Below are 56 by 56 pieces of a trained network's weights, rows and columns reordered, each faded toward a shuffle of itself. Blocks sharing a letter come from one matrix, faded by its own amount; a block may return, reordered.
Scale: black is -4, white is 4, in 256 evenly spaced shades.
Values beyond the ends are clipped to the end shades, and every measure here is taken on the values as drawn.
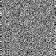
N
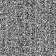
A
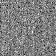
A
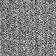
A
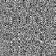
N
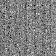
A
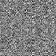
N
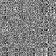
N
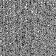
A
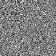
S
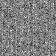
A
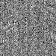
A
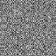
N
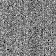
A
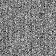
A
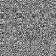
N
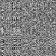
N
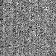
A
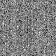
A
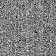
A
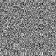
N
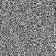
S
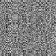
N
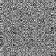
N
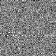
S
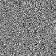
S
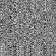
N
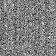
A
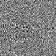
S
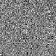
S
